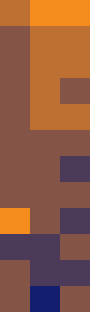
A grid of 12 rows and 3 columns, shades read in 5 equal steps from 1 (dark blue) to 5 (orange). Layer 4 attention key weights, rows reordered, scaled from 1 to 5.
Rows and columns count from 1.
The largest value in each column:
5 5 5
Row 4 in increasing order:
3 3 4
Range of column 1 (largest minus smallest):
3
